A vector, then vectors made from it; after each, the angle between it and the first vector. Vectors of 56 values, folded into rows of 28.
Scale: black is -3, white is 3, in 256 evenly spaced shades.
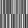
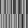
partly opposed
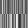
orthogonal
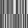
partly aligned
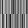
nearly opposite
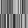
partly aligned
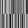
nearly opposite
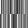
partly aligned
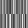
nearly parallel
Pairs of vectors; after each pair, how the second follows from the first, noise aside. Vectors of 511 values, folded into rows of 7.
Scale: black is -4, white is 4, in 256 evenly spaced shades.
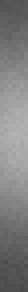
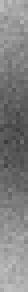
negated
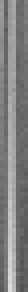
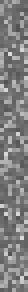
shuffled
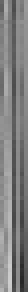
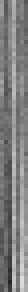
negated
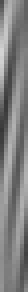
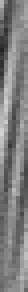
negated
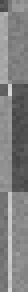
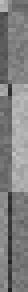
negated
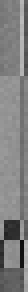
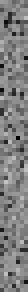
shuffled
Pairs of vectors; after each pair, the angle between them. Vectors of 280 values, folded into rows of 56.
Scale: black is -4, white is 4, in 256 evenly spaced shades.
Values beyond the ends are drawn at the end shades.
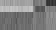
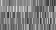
partly aligned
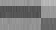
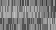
partly opposed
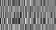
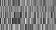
nearly parallel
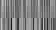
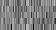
partly aligned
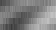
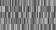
orthogonal
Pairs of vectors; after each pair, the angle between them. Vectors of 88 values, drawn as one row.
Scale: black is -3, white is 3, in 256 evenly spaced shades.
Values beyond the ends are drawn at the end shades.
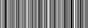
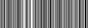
orthogonal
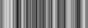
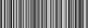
orthogonal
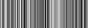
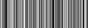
partly opposed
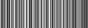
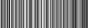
nearly parallel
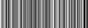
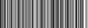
nearly opposite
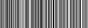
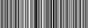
partly aligned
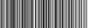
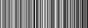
nearly opposite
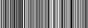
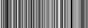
partly aligned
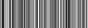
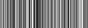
orthogonal
